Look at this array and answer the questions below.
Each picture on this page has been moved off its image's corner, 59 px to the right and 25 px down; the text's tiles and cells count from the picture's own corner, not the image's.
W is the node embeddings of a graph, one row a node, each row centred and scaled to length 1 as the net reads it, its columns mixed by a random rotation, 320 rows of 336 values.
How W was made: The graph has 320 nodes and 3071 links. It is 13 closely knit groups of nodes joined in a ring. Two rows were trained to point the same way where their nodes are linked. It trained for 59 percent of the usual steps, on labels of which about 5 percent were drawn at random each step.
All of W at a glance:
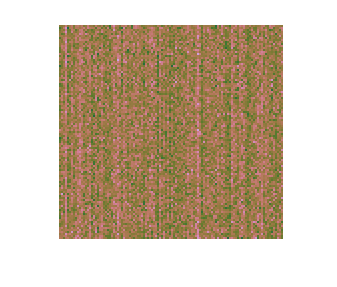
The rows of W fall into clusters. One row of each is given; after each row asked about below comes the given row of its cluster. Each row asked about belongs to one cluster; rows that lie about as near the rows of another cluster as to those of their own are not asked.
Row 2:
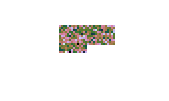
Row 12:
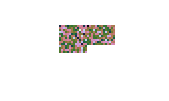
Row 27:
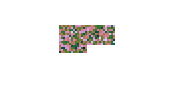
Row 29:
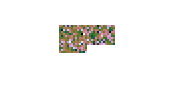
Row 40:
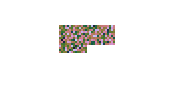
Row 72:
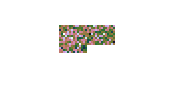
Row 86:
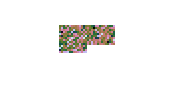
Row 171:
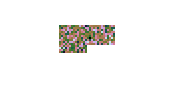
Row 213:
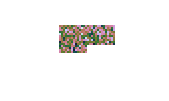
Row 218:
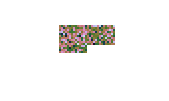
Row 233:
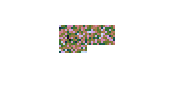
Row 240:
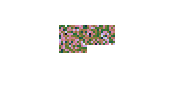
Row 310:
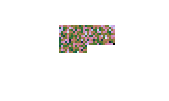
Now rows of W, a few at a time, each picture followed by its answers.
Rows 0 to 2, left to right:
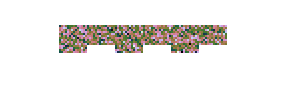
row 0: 12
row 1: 310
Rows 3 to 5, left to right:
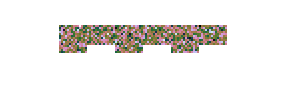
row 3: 240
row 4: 240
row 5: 12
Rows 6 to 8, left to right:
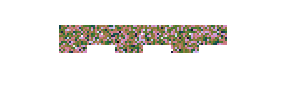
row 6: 86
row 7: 218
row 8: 233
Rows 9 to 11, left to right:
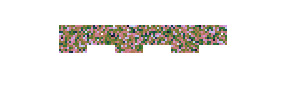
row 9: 86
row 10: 72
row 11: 12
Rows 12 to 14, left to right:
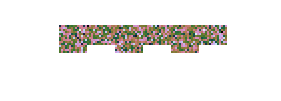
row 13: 218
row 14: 29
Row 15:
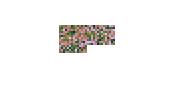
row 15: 171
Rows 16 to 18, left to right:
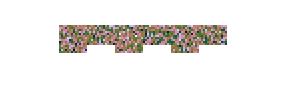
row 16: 213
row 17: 72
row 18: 213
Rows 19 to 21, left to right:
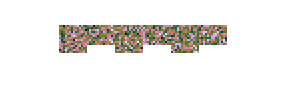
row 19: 40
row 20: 29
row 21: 233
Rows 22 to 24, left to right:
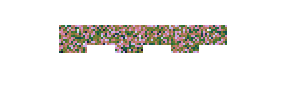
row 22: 240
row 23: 218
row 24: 72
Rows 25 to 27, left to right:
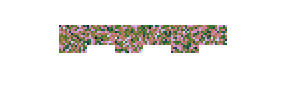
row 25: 12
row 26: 86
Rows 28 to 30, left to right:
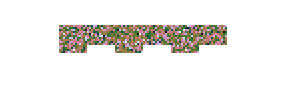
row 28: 72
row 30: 72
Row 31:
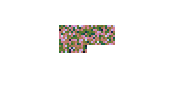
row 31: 2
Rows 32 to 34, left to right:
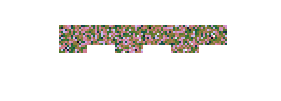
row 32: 171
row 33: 86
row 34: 72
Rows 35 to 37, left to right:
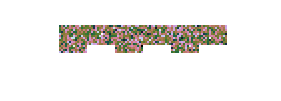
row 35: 86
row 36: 2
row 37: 310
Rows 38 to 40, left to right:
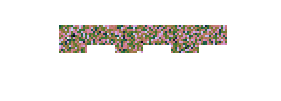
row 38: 240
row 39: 233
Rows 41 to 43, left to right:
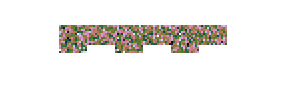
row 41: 233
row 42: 310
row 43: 213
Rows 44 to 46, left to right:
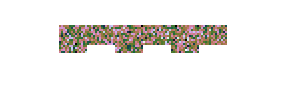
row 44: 213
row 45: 171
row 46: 40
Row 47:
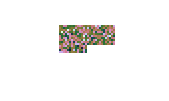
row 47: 218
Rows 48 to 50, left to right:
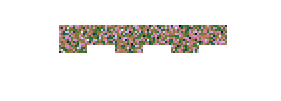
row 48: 27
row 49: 213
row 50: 12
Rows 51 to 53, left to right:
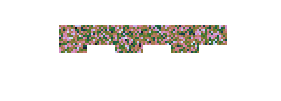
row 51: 72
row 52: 213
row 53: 29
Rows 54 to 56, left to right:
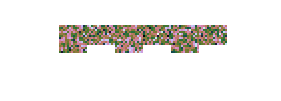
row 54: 240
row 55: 86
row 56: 240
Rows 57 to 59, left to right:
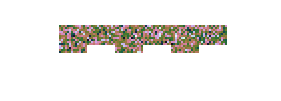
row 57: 240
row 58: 233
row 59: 72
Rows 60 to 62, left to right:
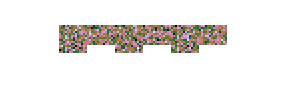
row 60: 40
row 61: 12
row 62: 40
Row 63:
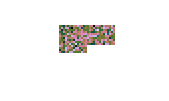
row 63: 40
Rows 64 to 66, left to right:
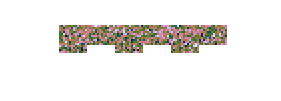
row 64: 218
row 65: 310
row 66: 240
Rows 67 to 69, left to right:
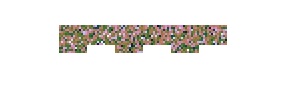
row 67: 29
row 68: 213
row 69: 171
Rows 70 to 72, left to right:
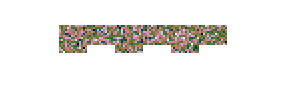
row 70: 27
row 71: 233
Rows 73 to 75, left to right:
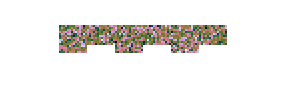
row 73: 240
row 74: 213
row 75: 86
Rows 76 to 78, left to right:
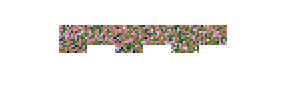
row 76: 40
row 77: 171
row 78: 233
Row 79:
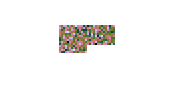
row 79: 72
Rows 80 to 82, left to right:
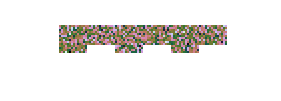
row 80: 2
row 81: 12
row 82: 213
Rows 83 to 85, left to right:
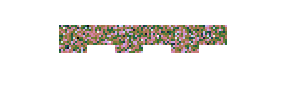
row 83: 12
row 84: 72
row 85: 72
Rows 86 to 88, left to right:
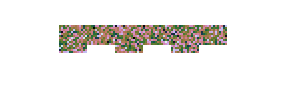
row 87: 12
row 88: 218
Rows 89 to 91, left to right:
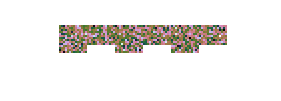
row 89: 40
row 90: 12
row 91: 12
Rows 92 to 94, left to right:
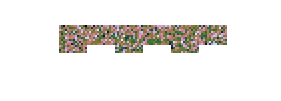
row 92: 40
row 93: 310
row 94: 29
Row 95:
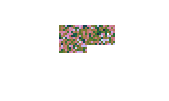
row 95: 240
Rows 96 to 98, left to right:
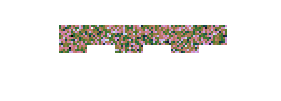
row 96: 240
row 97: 310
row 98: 86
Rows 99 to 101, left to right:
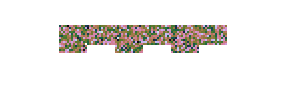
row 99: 12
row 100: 171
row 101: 40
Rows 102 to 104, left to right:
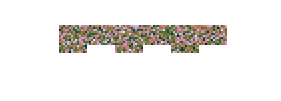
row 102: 2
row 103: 72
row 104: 218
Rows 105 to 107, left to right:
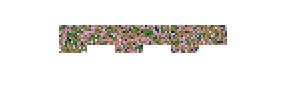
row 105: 233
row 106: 2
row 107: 86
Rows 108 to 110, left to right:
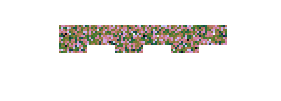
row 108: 310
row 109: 310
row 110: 86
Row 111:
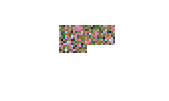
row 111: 40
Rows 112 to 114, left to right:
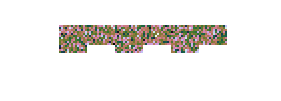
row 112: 310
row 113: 86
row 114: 86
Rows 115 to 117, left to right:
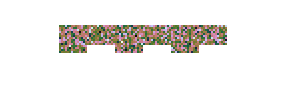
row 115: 240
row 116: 218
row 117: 27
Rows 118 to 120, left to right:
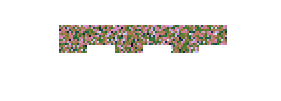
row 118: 2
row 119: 213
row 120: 233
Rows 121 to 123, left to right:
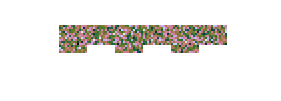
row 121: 27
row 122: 240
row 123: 2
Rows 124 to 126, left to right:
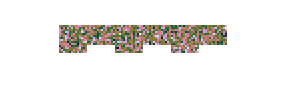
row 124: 27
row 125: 29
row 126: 86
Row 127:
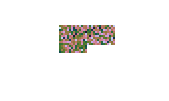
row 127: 2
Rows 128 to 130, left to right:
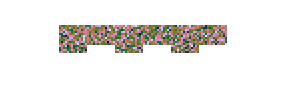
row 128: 218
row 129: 27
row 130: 40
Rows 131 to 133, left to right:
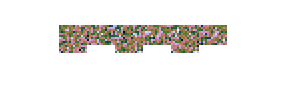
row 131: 86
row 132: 233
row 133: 233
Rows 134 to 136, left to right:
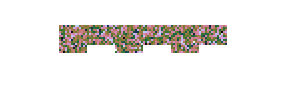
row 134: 40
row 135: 233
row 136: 29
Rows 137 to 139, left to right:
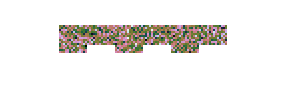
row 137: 2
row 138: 72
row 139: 171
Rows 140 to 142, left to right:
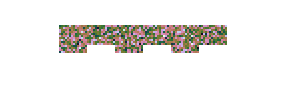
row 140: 27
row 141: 218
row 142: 72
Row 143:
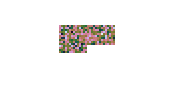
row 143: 40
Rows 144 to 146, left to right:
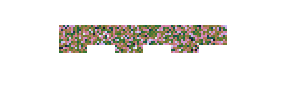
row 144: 29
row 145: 27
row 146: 12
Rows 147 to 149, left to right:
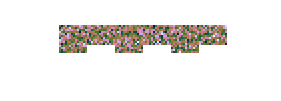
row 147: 240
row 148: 29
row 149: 310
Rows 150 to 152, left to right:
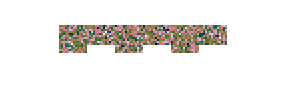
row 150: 29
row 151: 12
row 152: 213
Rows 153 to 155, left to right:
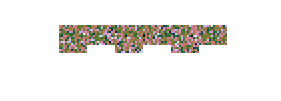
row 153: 29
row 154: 86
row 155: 218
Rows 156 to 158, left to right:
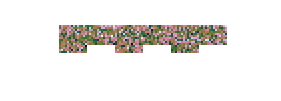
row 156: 310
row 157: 213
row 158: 2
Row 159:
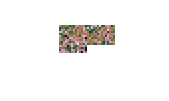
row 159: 218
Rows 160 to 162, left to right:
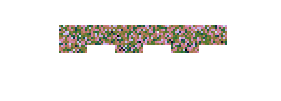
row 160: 72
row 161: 171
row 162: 213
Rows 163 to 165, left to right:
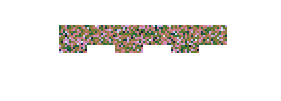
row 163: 218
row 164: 2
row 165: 218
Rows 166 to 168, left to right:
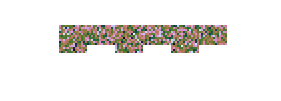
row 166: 213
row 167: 233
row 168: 240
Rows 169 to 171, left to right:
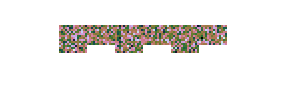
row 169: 40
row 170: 40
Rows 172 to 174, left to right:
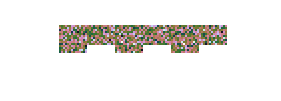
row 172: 2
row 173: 218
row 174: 29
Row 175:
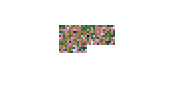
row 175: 86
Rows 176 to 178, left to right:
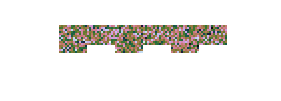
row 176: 171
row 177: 233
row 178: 2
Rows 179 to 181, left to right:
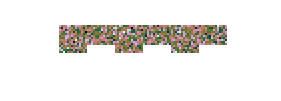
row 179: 27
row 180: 72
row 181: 27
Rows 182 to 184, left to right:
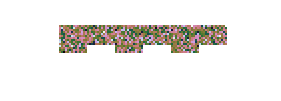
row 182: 40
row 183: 2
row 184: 2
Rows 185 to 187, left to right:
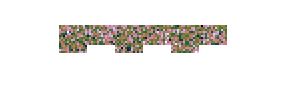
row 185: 310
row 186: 171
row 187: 233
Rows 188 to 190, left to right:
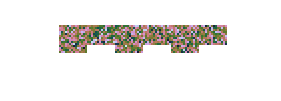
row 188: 27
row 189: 240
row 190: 213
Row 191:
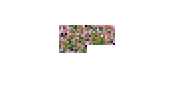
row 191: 310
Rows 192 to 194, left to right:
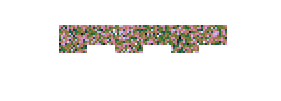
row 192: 2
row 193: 72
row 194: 233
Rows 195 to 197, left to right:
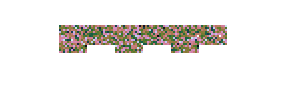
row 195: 2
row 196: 12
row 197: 2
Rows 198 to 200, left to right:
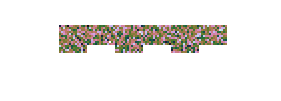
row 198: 12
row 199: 310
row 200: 218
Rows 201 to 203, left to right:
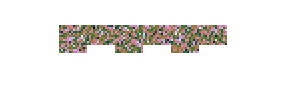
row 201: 86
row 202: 240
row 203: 213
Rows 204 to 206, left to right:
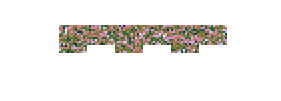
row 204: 233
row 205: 29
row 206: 2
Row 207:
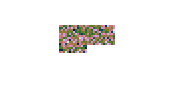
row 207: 2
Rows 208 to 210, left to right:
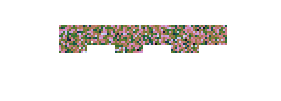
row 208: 233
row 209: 310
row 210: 40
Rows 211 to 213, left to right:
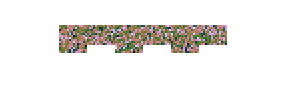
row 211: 2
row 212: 171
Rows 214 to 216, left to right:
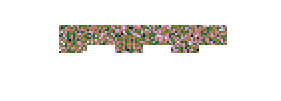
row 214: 233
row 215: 310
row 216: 218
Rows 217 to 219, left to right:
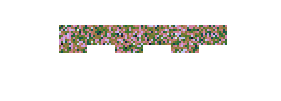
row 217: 240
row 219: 72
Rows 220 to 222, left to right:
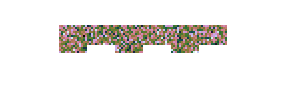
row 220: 72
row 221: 171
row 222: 233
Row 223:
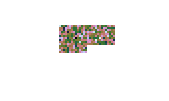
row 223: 233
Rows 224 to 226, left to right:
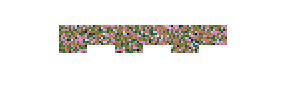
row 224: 2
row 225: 310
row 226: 12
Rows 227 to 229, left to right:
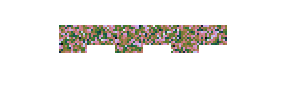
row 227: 240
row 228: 240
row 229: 233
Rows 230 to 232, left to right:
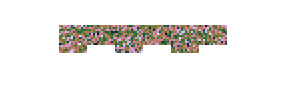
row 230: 72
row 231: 86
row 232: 213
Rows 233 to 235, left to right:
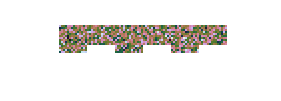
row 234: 171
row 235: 86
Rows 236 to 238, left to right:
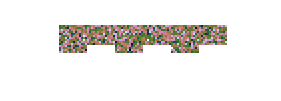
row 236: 218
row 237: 213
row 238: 27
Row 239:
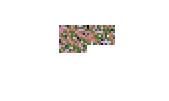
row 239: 12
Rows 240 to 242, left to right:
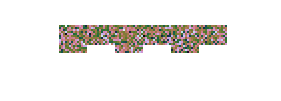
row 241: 86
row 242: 40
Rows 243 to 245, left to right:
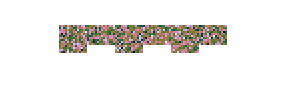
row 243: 310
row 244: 171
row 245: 72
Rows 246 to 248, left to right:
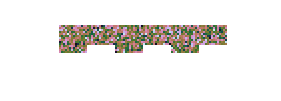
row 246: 213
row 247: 310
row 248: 27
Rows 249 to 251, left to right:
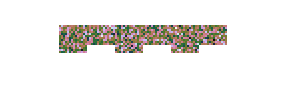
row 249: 310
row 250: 40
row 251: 12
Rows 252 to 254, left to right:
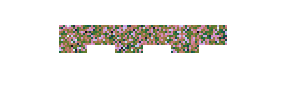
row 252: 27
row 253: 171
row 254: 27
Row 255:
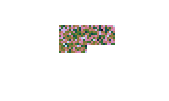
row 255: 2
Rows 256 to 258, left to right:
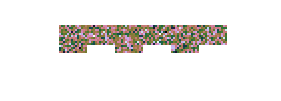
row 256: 40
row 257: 29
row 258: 171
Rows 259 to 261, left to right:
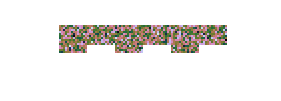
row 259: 240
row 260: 86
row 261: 27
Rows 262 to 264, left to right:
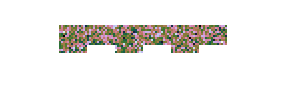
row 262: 310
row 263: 233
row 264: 12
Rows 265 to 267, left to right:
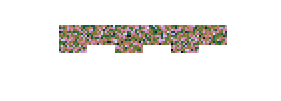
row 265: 86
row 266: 240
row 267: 86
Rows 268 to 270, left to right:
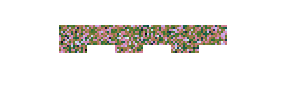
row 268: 218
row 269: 72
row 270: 171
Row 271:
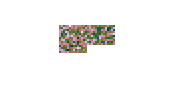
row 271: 27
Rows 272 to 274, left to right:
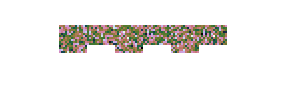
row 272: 310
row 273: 72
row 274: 72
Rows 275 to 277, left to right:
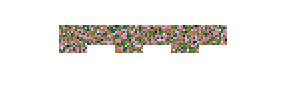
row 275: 12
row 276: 240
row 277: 171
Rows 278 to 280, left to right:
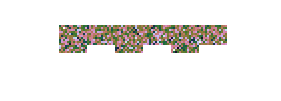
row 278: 12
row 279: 29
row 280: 171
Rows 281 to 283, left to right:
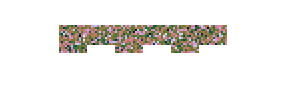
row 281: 218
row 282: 29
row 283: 240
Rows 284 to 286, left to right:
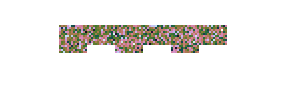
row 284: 27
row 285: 218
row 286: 218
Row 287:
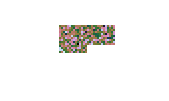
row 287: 27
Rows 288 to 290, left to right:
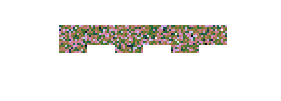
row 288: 2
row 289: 27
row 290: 218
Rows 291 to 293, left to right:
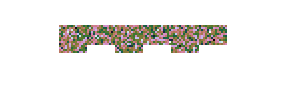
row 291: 72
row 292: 27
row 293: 12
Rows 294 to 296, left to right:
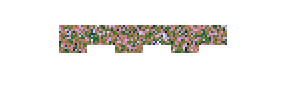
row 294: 213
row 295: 29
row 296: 213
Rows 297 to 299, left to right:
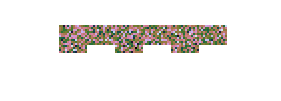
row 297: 40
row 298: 40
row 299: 218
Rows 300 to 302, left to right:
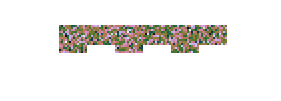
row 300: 218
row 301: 72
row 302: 240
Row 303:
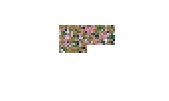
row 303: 27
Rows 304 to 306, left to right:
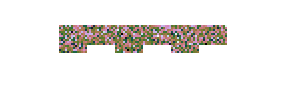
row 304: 40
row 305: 310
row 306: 218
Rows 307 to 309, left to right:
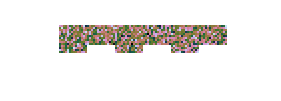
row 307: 310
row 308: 213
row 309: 86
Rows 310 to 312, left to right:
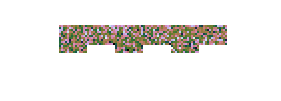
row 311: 310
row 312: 27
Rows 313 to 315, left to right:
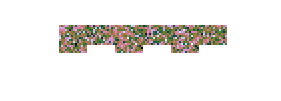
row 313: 213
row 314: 72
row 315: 72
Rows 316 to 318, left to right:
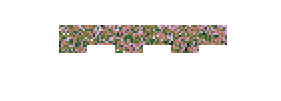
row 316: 213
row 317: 310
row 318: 213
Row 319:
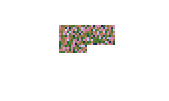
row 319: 213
